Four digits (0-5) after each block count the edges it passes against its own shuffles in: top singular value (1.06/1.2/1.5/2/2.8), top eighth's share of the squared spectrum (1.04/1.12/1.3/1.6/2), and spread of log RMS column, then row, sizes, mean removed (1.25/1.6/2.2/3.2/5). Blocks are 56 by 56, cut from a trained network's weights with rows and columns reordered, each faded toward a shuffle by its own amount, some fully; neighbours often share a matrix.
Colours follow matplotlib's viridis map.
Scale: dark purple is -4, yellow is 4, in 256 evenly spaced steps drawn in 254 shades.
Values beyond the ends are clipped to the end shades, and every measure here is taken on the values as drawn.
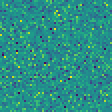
2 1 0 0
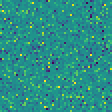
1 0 0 0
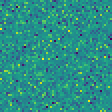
2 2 0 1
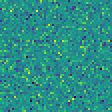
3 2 0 1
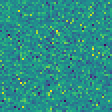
1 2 1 0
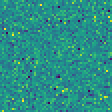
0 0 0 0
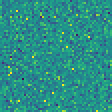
2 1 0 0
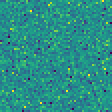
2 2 1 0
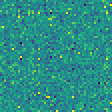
2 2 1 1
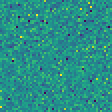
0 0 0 0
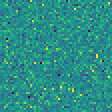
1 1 0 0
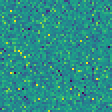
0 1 0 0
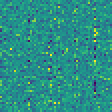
3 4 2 1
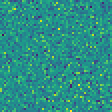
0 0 0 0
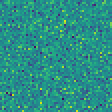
2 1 0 1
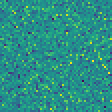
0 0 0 0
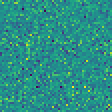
1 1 0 1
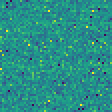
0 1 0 0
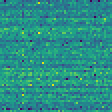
4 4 1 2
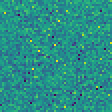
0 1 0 0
